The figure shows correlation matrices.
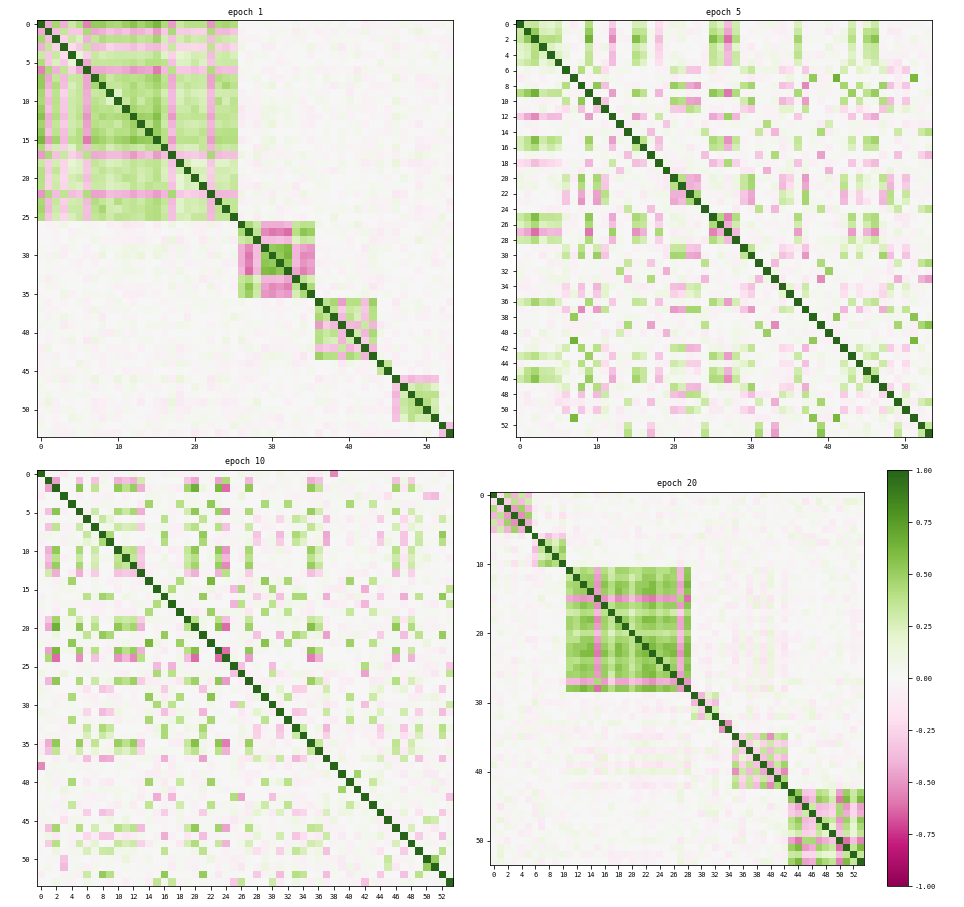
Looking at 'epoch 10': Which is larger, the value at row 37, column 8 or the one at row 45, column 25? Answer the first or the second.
the second
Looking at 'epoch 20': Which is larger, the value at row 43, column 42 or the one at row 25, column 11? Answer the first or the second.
the second
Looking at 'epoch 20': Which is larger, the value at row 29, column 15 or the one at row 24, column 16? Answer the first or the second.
the second
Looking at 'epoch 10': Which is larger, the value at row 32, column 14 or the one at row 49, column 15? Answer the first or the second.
the first
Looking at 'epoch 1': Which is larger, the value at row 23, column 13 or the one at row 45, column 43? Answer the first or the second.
the first
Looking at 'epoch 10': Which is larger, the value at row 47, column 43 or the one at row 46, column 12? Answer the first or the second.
the second
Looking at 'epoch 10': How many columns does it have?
54
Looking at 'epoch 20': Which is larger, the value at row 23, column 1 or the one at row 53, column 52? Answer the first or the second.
the second
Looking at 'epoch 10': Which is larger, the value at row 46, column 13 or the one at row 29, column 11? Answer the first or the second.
the second
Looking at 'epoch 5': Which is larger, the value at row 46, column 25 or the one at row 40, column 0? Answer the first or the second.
the first
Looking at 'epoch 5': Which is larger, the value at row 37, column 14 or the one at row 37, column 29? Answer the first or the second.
the first
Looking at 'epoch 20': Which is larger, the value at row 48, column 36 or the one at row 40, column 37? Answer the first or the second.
the first
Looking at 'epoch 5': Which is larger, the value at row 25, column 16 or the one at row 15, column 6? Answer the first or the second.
the first
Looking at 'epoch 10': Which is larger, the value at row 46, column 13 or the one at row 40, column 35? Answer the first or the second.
the second
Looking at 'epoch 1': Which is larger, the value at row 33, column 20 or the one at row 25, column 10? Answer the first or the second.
the second
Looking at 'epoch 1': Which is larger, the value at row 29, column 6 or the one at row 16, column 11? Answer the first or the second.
the second
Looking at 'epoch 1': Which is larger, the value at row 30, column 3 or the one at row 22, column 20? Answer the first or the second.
the first
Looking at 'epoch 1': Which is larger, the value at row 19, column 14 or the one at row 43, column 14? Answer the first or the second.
the first
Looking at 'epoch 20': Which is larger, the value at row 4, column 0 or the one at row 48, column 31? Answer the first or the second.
the first
